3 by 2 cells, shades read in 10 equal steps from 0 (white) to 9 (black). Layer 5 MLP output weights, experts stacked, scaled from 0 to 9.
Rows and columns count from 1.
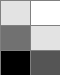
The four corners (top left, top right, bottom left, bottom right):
1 0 9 6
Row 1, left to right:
1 0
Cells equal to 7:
0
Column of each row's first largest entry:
1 1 1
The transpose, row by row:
1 5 9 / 0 1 6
